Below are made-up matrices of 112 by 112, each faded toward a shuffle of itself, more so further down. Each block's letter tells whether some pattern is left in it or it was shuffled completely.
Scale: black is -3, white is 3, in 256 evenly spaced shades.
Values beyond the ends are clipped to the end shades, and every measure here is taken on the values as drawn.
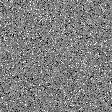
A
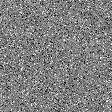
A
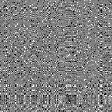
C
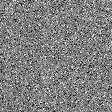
A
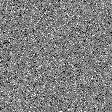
A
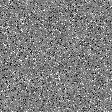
A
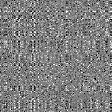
C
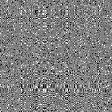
C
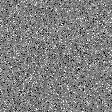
A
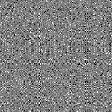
C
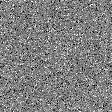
A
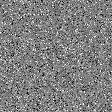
A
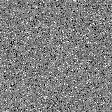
A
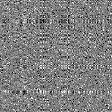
C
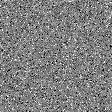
A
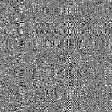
C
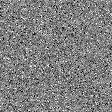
A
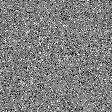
A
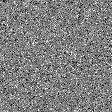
A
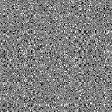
C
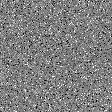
A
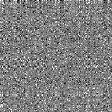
C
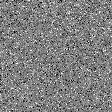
A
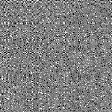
C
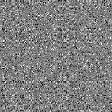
C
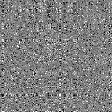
C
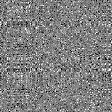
C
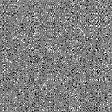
C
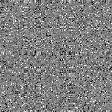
C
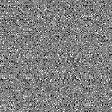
C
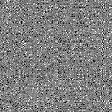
C
